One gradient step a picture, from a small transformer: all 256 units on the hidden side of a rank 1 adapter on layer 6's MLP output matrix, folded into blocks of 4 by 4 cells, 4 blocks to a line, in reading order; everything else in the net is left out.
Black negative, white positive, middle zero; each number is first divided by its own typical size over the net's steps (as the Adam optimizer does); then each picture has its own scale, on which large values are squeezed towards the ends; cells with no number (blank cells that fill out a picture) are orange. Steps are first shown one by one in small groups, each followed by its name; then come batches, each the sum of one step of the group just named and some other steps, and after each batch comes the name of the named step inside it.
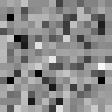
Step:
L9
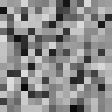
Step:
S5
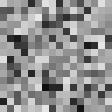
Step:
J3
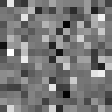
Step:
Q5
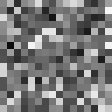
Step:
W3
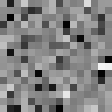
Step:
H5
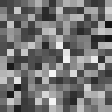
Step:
W3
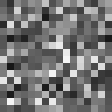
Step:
J3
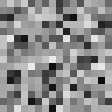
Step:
L9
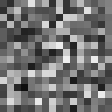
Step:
S5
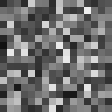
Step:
Q5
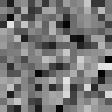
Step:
H5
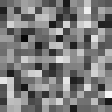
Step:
S5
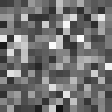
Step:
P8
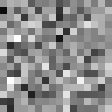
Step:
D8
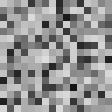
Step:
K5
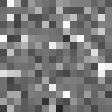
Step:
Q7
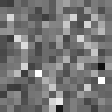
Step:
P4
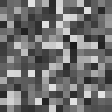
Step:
Q7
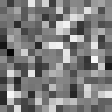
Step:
K5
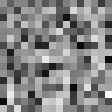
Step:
K5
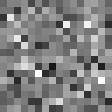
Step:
P4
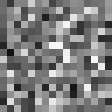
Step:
K5
